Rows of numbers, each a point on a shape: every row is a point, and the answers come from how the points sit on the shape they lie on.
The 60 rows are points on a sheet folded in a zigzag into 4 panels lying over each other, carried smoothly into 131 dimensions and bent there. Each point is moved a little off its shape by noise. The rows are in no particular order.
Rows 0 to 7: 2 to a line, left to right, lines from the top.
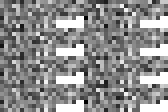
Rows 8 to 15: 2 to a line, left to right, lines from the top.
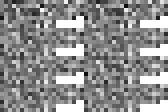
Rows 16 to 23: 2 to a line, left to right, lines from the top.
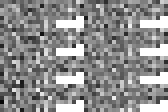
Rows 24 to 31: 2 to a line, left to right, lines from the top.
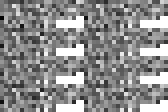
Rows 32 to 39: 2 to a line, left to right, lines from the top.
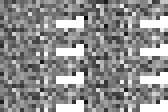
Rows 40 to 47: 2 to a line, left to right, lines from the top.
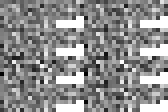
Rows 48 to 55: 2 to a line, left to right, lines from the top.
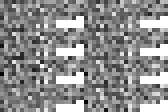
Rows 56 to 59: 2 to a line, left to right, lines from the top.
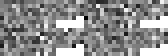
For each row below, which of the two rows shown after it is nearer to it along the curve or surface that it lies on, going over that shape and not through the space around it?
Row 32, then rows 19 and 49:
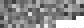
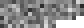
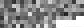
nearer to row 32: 19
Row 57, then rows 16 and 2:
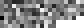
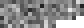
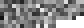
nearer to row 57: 2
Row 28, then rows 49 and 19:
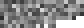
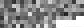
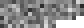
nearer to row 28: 49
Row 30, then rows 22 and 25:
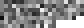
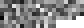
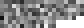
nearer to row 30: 25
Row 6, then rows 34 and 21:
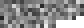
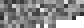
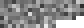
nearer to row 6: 34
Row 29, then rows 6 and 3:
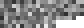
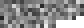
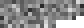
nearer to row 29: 6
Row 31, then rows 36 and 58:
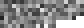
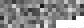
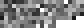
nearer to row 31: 58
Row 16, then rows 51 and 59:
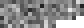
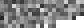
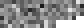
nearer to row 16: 59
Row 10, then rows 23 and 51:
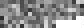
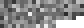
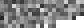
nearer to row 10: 51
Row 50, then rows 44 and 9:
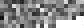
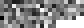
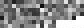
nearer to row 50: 44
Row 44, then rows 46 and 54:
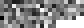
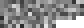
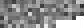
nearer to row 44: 46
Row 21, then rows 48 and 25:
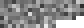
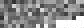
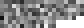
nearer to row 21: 48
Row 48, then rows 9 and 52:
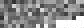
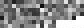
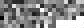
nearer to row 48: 9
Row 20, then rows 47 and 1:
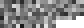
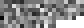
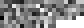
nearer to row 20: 1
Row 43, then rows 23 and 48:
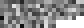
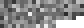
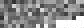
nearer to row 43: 48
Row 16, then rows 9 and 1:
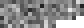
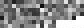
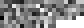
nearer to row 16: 9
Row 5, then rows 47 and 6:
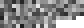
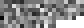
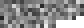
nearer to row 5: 47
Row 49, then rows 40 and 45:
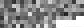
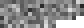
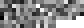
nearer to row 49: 45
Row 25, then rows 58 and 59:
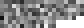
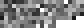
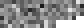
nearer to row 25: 58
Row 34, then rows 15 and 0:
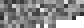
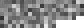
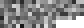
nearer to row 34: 15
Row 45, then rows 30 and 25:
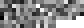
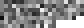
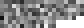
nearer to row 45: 25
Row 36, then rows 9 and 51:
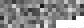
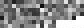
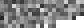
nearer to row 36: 9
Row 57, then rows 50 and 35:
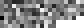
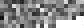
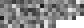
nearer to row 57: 50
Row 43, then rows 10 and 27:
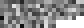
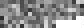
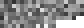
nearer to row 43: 10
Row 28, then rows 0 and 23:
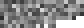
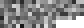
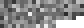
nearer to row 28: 23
